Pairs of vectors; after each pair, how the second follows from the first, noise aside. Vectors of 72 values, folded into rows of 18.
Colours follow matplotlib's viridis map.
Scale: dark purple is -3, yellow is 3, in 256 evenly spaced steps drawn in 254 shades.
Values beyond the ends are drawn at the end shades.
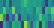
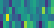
sign-scrambled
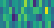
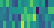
shuffled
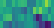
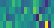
sign-scrambled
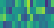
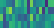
sign-scrambled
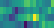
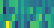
shuffled
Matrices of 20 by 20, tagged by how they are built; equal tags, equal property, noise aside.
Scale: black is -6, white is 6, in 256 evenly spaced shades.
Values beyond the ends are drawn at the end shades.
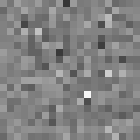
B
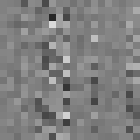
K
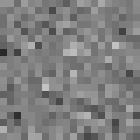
B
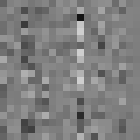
K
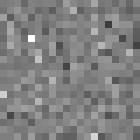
B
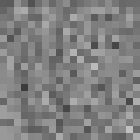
B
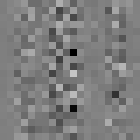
K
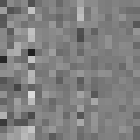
K
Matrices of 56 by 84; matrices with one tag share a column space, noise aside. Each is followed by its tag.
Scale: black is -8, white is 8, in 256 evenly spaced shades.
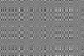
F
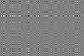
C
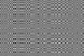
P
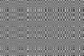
F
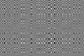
P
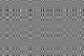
F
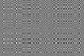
P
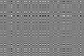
C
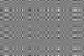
F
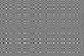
P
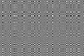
C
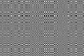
C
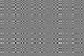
P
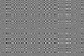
P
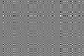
C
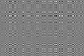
C
